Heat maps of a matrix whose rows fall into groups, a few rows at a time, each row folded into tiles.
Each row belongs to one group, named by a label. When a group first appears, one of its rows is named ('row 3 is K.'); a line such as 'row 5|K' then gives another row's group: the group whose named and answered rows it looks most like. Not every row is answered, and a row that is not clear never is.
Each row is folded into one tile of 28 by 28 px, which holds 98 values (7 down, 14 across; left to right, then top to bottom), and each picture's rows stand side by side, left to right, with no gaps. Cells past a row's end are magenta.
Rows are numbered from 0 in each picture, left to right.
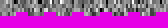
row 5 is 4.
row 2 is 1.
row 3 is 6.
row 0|1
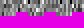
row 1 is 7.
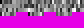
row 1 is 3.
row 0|7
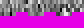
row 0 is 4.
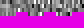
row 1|3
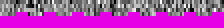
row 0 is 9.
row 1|3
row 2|1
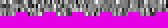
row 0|6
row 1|3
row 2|4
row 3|7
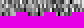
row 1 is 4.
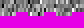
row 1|7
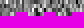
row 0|3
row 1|6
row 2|4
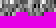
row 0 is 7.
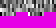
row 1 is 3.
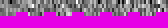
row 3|1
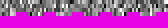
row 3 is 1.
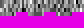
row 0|1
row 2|4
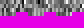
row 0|6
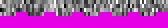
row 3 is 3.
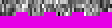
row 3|9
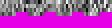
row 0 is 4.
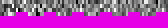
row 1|6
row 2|4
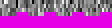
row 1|1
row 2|1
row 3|9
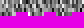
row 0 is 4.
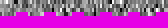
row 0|1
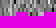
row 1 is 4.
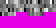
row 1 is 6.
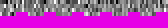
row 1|9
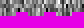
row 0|6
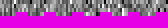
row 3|4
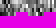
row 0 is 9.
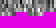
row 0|4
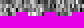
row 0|6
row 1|9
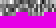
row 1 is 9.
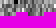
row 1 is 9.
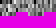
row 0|7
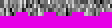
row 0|1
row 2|4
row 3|9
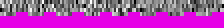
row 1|9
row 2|4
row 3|1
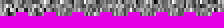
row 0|6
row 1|6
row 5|1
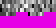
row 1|3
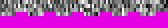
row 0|4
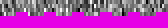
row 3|3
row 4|4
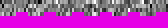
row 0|7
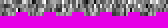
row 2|3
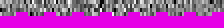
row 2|7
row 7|1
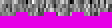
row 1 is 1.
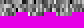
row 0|6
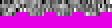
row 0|7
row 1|1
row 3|4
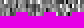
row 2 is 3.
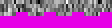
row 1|6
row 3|1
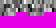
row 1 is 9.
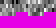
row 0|9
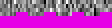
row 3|4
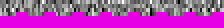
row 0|6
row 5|4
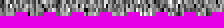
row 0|3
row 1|7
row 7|4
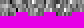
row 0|6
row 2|7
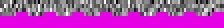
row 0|1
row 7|7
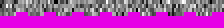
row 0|9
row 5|4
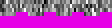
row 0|3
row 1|9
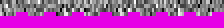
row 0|7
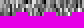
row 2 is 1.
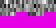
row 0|3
